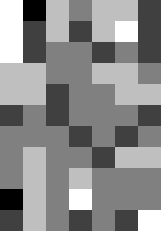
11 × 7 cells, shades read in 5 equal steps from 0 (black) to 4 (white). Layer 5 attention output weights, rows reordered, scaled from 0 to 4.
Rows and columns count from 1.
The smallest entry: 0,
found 2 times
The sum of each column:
26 24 22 22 23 26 22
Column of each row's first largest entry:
1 1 1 1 1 2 1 2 2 4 7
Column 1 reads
4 4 4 3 3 1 2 2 2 0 1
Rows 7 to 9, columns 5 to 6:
2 1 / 1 3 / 2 2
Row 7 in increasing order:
1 1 2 2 2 2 2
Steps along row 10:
up down up down same same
